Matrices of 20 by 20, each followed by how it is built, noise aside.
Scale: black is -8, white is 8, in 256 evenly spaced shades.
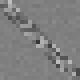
banded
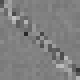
banded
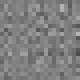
low rank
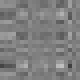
low rank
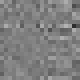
low rank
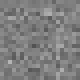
low rank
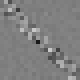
banded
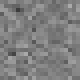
low rank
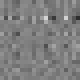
low rank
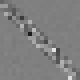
banded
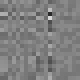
low rank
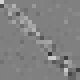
banded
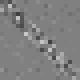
banded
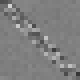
banded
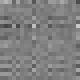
low rank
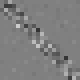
banded
